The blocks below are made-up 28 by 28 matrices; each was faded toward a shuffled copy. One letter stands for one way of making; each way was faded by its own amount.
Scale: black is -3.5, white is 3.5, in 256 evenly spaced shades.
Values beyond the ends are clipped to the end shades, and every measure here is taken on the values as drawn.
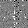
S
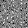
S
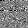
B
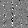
S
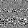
B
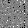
S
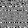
B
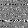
B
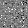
S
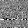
B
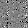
S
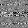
B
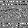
B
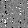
S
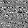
B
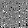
S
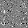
S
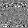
B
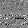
B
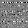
B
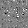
S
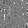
S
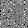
S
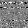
B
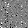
S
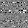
B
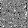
S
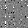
S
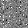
S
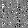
S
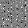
S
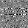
B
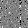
S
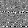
B
